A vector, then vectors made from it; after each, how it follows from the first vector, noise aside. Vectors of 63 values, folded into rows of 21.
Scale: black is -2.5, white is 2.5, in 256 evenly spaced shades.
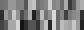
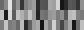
wrapped around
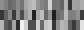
sign-scrambled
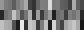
sign-scrambled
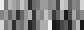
wrapped around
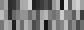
wrapped around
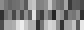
sign-scrambled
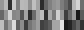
wrapped around
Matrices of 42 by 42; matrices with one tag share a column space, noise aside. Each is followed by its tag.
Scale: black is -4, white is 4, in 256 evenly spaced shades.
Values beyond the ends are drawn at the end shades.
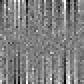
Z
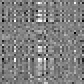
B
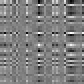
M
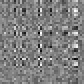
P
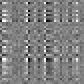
B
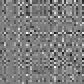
M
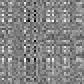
B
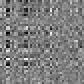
P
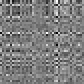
M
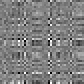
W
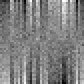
Z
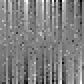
Z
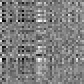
B
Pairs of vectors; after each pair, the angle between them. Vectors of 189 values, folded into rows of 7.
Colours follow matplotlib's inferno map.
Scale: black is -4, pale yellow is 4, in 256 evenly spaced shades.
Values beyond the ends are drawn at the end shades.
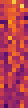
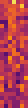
nearly parallel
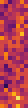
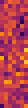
partly opposed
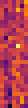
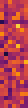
partly aligned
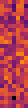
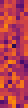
partly opposed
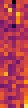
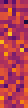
partly aligned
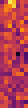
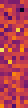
orthogonal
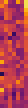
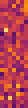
partly aligned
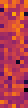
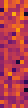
nearly parallel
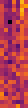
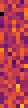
orthogonal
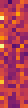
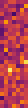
partly opposed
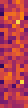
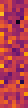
nearly opposite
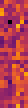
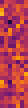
nearly parallel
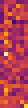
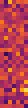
partly opposed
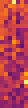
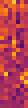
nearly parallel
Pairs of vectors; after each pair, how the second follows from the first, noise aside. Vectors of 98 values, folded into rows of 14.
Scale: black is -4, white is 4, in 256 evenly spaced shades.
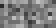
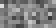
negated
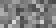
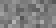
shrunk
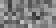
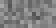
shrunk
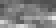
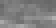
shrunk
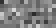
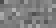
shrunk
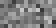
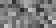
sign-scrambled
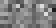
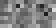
negated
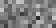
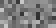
sign-scrambled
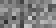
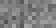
shrunk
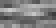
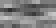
negated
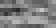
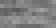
shrunk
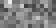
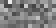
sign-scrambled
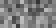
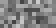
sign-scrambled
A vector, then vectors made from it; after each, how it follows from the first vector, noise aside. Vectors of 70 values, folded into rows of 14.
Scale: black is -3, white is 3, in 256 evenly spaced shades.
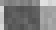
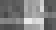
wrapped around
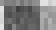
copied
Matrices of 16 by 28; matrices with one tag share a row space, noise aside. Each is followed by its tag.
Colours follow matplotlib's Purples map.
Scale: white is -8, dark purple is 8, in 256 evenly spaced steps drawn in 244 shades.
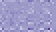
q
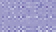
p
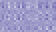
p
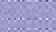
p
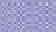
p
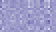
q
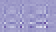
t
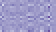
q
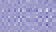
p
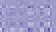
q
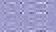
t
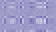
t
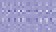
p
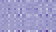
p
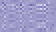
t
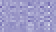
q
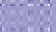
q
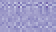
p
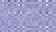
p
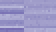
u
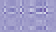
t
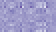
t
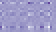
q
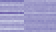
u
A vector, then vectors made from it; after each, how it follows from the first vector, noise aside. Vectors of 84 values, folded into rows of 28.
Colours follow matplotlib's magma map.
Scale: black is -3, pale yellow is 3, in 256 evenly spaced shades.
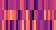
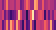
negated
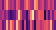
negated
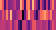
reversed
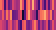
reversed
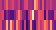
negated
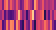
negated
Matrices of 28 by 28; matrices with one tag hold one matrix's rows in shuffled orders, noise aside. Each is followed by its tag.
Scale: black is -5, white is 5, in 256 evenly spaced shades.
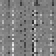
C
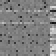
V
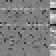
V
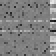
V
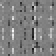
C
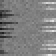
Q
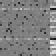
V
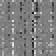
C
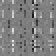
C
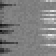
Q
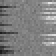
Q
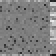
V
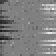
Q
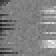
Q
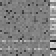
V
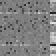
V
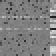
V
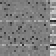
V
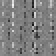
C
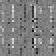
C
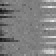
Q
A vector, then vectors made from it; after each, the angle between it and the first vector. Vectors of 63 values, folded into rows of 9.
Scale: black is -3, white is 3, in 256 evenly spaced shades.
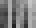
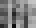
nearly parallel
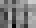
nearly parallel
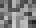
partly opposed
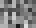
partly opposed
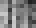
nearly opposite
